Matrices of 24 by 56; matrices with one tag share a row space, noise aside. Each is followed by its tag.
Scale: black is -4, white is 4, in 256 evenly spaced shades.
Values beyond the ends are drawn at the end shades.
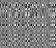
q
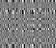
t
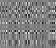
q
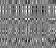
q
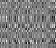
q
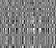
t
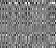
q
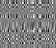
t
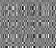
t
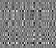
t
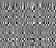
t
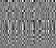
t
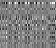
q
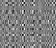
t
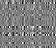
t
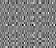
t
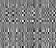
t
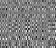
q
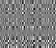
t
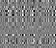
t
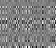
q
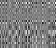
q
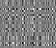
t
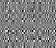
t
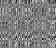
q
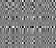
t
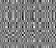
t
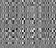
t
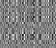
t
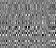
q
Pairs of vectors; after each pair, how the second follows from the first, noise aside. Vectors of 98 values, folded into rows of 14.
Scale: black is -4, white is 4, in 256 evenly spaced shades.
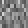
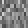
copied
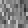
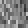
copied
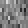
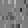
partly zeroed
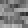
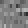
partly zeroed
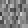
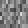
copied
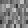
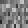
copied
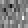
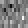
copied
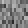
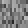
copied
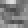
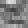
copied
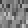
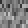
copied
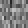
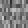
copied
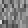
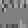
partly zeroed
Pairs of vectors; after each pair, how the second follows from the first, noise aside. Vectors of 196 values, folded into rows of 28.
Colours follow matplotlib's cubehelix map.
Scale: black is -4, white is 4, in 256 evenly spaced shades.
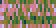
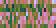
reversed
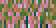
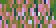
wrapped around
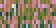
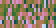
wrapped around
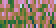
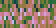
wrapped around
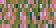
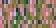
reversed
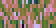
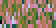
wrapped around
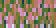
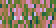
wrapped around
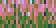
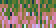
reversed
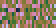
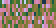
wrapped around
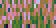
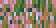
wrapped around
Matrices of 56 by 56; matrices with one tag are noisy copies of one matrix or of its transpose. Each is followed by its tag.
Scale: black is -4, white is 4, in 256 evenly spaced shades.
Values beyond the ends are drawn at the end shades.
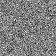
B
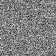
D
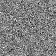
B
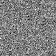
D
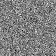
B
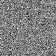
D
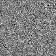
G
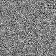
G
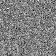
D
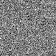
D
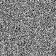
D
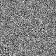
G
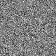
G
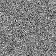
B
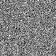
D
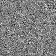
G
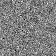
B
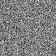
D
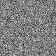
G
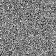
D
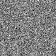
D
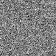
D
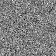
B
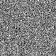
D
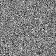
G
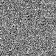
D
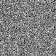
D
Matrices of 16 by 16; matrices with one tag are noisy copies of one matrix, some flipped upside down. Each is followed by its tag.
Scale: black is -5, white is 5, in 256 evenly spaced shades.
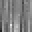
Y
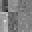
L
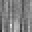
Y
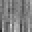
Y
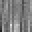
Y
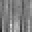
Y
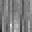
Y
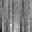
Y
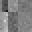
L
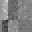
L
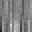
Y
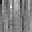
Y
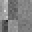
L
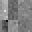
L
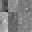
L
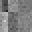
L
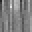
Y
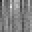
Y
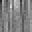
Y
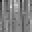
Y
